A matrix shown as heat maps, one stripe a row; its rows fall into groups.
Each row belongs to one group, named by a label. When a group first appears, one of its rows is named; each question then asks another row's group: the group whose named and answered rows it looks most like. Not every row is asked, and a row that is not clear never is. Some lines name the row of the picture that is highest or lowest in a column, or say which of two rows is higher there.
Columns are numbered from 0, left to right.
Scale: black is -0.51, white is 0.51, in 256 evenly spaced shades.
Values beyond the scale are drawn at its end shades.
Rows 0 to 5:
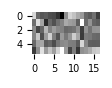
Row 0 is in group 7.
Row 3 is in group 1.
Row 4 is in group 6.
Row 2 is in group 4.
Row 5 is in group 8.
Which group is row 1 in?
6
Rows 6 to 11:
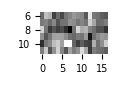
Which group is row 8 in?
7
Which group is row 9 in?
4
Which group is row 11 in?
1
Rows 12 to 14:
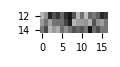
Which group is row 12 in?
7
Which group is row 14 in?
4
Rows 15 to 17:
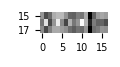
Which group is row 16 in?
1
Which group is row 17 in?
4
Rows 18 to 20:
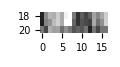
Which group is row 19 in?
8
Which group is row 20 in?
4
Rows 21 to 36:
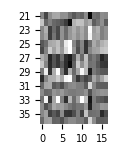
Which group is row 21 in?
4
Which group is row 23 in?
6
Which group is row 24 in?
6
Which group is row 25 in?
8
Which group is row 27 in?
7
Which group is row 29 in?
1
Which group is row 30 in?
8
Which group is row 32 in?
4
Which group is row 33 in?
1
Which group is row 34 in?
4
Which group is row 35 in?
7
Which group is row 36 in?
6
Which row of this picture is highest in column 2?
26
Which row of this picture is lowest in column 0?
30
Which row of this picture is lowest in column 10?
35
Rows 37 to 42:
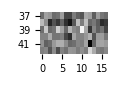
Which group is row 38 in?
7
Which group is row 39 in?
1
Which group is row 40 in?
7
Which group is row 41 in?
4
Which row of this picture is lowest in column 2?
38
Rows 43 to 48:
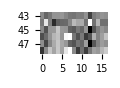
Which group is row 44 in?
6
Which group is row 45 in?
4
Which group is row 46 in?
8
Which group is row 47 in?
4
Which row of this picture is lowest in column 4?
44
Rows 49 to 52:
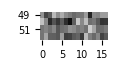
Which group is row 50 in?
7
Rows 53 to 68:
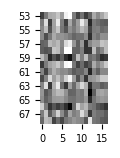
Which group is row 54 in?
1
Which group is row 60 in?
8
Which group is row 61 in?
4
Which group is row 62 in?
8
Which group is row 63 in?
1
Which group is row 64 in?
4
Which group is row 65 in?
4
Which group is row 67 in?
1
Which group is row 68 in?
6
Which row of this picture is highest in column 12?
68
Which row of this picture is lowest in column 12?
64
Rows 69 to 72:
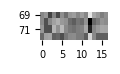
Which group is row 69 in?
6
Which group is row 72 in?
6
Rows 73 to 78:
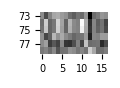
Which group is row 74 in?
1
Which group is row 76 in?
4
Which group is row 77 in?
7
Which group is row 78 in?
6
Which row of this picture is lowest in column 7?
77
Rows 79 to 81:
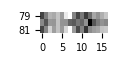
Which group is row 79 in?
8
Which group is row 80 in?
4
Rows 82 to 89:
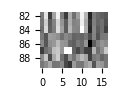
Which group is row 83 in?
1
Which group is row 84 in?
1
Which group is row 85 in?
4
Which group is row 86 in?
4
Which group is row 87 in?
8
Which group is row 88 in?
1
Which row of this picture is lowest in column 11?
87
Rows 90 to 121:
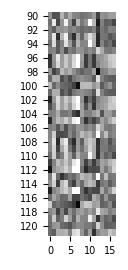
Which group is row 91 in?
1
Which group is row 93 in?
1
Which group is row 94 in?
1
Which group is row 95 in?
6
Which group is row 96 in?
8
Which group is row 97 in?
8
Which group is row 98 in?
4
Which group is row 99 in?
6
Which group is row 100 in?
7
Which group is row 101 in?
6
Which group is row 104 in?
7
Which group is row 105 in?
8
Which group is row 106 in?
6
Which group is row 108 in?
1
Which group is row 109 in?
1
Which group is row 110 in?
1
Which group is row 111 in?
8
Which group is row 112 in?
8
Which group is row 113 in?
6
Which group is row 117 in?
7
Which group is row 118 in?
6
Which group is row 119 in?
1
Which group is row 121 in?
8
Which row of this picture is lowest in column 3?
113
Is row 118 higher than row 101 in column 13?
Yes
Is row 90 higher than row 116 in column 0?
Yes
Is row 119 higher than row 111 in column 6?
No
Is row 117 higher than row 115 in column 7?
No
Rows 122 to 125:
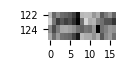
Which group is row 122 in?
7
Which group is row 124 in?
4
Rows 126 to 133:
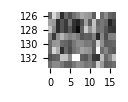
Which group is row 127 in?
7
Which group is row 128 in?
7
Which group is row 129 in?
4
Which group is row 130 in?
6
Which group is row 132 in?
8
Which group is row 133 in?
6
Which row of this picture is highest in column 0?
128
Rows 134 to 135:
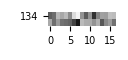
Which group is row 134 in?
8
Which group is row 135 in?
7
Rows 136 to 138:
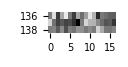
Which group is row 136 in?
1
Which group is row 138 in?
6
